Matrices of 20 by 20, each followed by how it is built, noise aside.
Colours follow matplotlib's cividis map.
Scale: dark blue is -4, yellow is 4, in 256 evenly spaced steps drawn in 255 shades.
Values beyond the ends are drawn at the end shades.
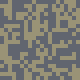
noise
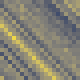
Toeplitz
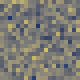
noise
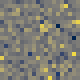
noise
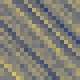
Toeplitz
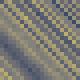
Toeplitz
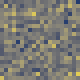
noise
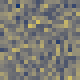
noise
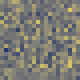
noise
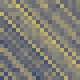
Toeplitz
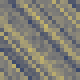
Toeplitz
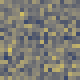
noise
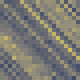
Toeplitz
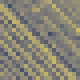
Toeplitz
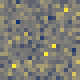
noise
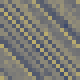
Toeplitz
